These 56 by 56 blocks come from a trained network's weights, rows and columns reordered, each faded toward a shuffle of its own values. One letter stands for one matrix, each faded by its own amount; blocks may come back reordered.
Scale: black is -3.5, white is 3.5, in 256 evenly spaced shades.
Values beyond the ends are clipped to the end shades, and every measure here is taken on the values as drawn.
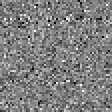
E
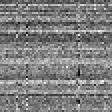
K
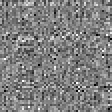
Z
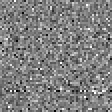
E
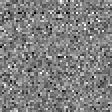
E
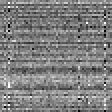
K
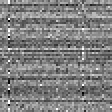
K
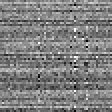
K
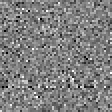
E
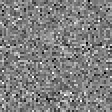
E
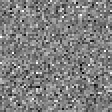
E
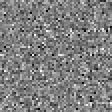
E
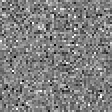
E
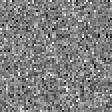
E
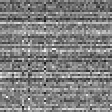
K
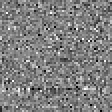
E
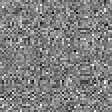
Z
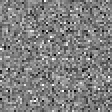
E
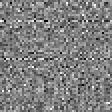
Z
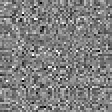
Z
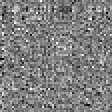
Z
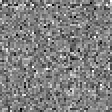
E
